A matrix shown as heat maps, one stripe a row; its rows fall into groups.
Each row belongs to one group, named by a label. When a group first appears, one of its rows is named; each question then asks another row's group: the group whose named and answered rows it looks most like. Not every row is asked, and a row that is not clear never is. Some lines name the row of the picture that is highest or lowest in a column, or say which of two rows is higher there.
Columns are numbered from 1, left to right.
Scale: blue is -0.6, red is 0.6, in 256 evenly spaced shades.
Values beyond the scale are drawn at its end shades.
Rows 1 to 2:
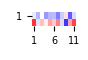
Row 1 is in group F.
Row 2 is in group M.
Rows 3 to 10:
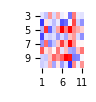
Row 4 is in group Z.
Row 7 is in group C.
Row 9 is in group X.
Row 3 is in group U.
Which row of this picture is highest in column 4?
9
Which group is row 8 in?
M
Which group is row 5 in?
C
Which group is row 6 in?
Z
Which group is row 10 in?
U
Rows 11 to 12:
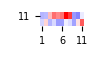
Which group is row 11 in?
X
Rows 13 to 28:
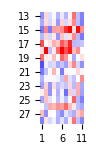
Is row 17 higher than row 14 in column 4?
Yes
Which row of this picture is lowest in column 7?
24
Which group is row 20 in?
Z
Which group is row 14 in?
Z
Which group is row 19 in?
M
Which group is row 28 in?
Z
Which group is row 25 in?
Z
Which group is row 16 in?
Z
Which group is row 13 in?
Z
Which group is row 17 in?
X
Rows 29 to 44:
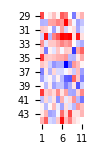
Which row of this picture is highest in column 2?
32
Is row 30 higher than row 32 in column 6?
No
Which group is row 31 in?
F
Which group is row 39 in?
F
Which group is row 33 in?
X
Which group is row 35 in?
M
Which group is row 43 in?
C
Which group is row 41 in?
Z
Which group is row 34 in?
M
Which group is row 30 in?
X
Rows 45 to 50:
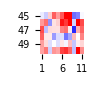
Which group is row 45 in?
X
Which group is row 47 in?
M
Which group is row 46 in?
C
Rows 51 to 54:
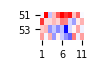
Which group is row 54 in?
U
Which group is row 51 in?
C
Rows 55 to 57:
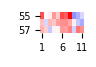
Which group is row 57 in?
C
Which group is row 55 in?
X
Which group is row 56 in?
X
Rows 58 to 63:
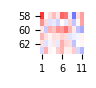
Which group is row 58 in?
M
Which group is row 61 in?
M
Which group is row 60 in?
X
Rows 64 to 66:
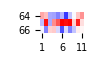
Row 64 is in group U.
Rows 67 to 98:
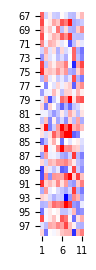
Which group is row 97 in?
X
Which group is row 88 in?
X
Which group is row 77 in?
M
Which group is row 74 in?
M
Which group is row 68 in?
X
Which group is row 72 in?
Z
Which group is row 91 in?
M
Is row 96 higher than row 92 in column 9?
No
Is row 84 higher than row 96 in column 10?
No
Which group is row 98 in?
M
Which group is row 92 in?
Z
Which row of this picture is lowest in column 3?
79
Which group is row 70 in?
X
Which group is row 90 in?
C
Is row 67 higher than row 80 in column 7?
Yes
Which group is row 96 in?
M
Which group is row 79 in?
C
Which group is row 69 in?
M
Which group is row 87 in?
Z
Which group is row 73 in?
Z
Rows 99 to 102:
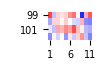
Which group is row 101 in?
X
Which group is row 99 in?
M
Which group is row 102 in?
Z
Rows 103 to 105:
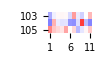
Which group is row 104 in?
Z
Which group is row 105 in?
M
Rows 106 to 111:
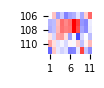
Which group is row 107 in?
X
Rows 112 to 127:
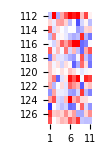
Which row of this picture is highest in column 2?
112
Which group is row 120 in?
M
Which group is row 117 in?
M
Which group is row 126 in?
M
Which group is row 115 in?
Z
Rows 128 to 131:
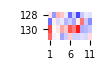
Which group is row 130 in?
X
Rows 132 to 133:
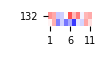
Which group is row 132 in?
C
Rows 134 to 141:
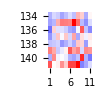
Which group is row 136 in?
Z
